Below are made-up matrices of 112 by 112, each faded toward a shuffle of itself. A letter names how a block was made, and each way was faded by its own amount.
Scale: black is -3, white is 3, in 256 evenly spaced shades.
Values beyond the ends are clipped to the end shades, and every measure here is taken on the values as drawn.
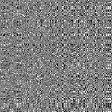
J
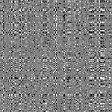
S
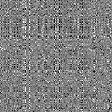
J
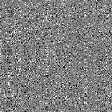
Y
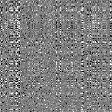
J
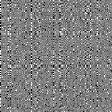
J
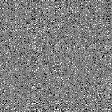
Y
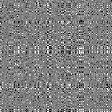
S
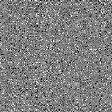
Y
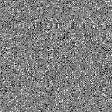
Y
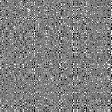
J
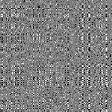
J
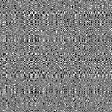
S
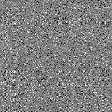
Y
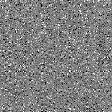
Y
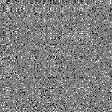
Y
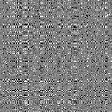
S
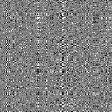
J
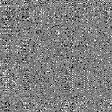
Y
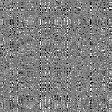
J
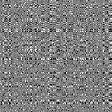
S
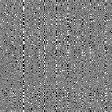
J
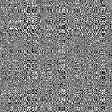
J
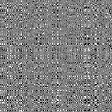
S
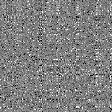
Y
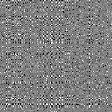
S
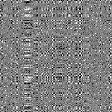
S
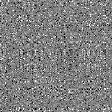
Y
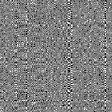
J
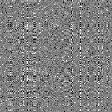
J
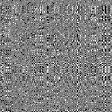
J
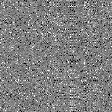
Y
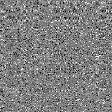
Y
